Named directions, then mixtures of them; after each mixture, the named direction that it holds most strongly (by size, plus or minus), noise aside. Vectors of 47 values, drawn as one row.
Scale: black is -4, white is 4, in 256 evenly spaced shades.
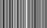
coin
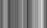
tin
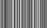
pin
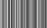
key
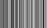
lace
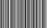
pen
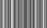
lace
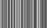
key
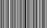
pen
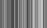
tin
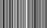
coin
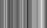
tin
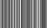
pin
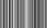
coin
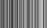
lace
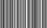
coin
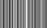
coin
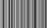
key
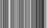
tin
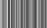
key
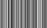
key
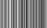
coin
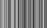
lace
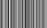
pen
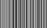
pin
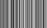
lace
